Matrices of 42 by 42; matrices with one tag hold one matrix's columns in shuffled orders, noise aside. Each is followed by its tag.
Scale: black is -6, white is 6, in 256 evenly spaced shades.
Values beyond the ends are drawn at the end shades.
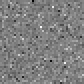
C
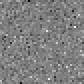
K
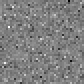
C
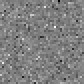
C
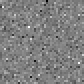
C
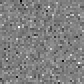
C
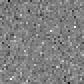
K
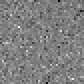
K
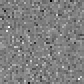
K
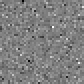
C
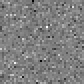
C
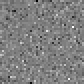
K
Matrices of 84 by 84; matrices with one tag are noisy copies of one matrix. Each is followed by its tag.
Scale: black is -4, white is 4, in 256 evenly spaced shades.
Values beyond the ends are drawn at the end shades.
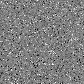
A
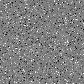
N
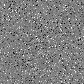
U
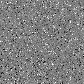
A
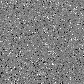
A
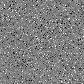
U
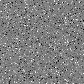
N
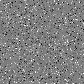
N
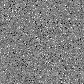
U
